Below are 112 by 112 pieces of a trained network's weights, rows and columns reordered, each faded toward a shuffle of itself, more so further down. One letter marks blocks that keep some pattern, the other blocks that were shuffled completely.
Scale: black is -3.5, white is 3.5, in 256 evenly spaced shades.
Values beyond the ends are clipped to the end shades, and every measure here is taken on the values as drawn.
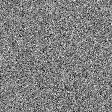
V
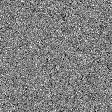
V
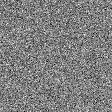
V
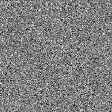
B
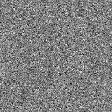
B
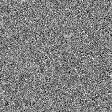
B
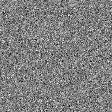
B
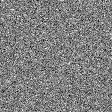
V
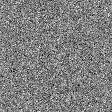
V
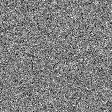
V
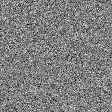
V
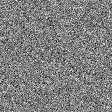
V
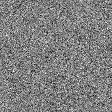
V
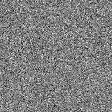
B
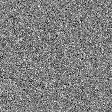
V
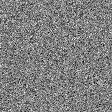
V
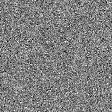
B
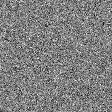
V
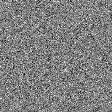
B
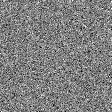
V
